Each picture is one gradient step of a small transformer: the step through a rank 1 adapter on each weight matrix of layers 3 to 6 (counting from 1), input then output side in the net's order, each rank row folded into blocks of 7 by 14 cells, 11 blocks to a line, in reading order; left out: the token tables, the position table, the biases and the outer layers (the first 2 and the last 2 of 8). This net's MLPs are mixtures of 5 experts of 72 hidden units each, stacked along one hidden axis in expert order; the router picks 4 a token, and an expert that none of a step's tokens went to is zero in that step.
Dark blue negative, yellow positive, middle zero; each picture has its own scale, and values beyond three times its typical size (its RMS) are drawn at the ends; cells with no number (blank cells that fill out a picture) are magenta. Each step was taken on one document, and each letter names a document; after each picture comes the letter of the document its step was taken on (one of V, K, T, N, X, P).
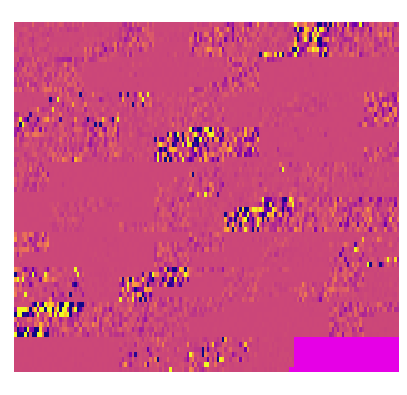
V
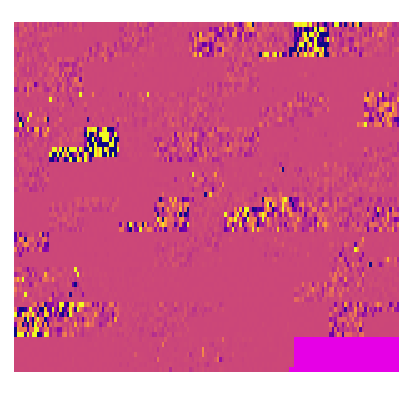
V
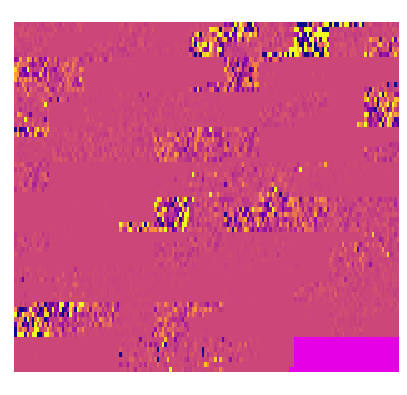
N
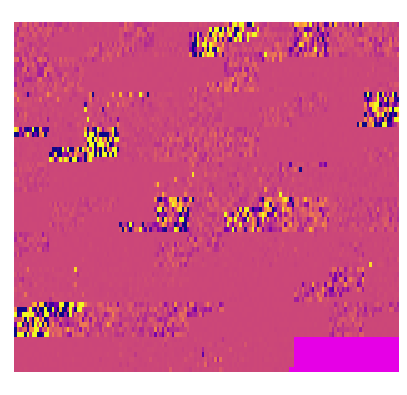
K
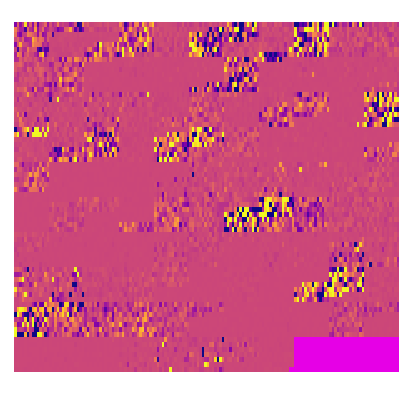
K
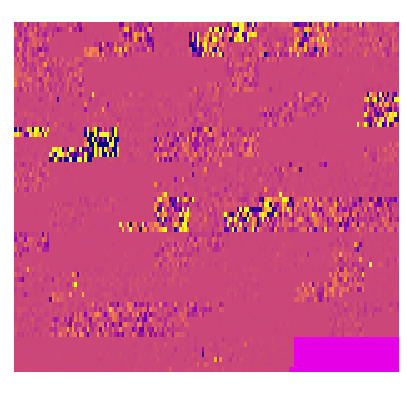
K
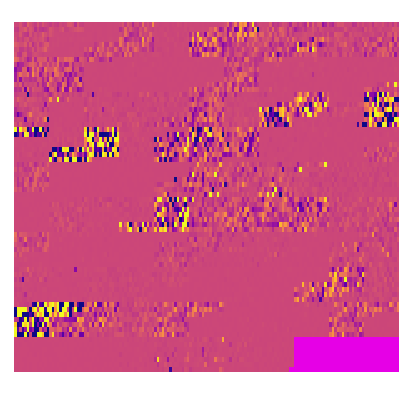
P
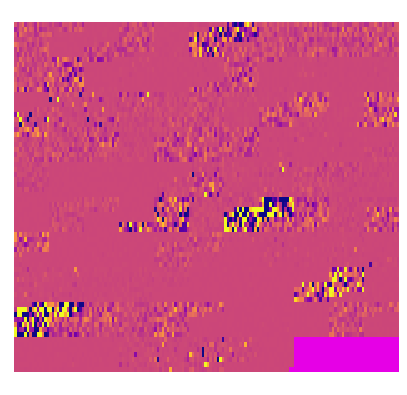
V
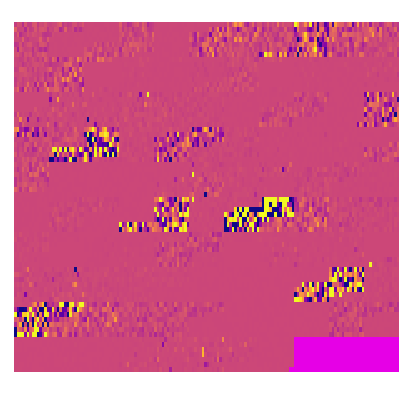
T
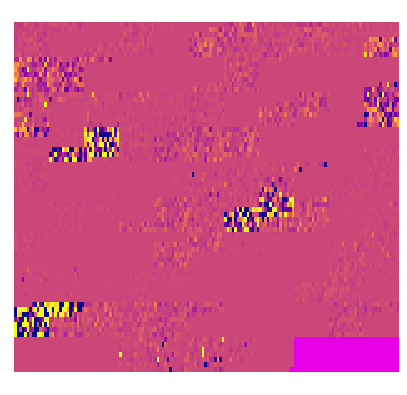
N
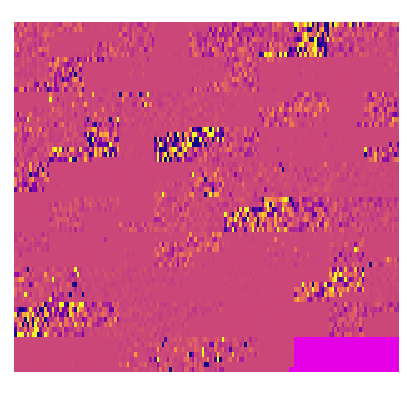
T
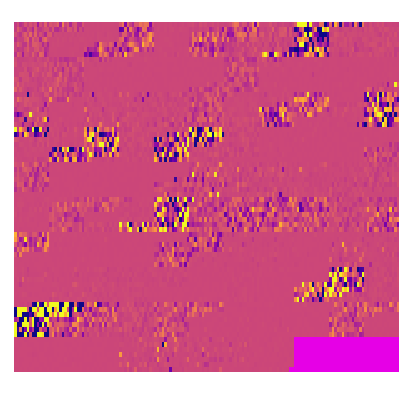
P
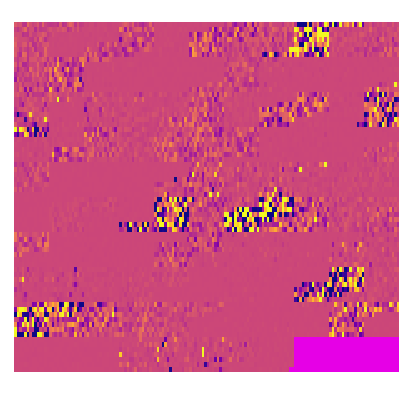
P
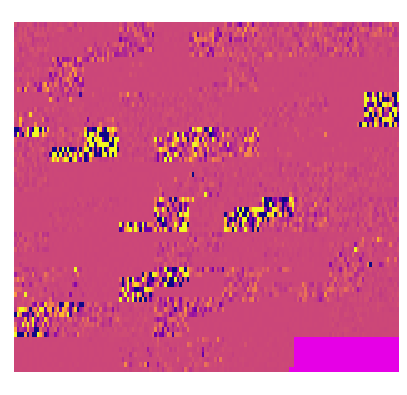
V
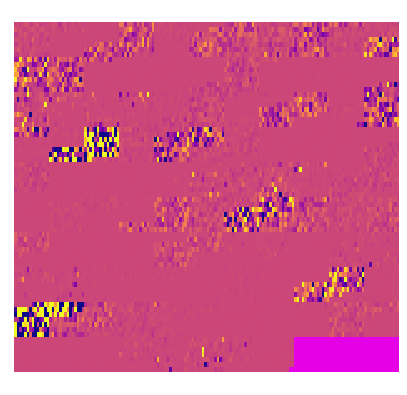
N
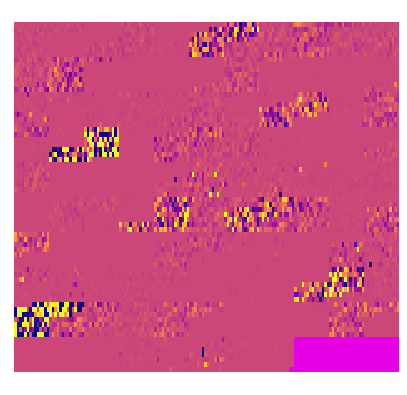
P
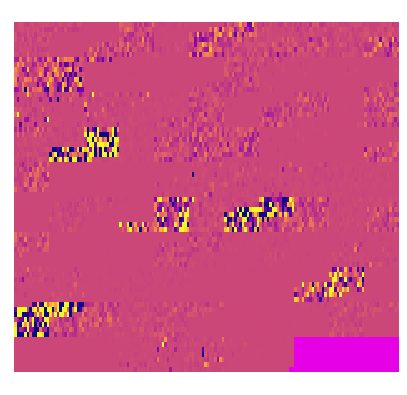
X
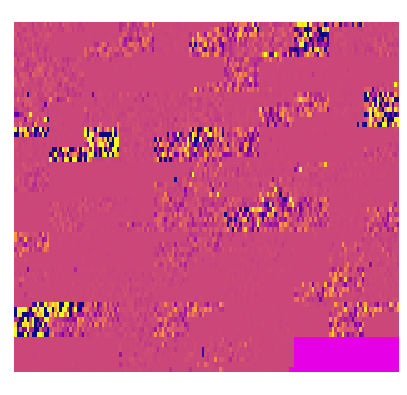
P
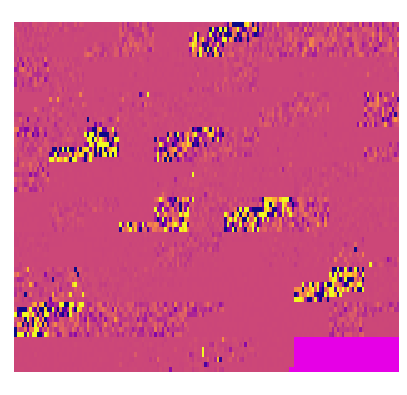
T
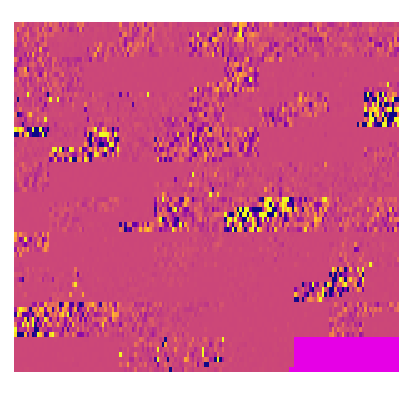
X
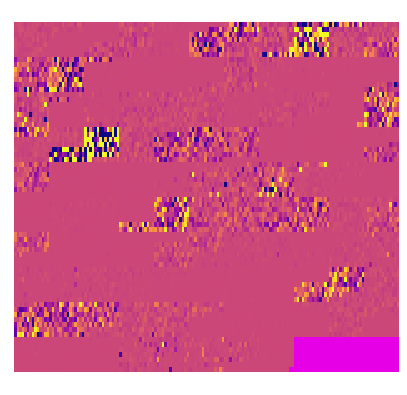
N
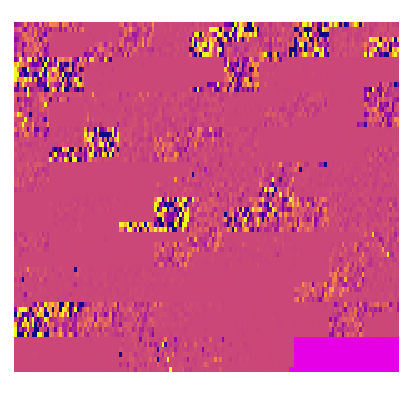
N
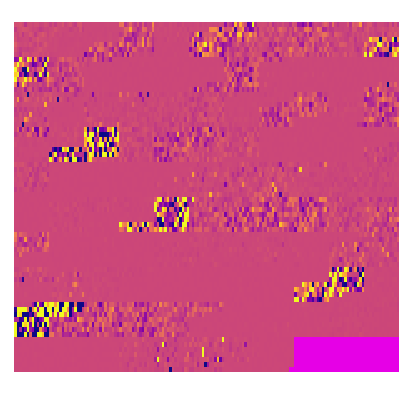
N
